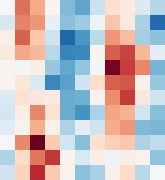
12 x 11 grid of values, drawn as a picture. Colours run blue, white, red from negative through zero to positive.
Upright stripes repeat 2 times across the table. The ninth with the lowest average is the top middle. Streaks run downward.
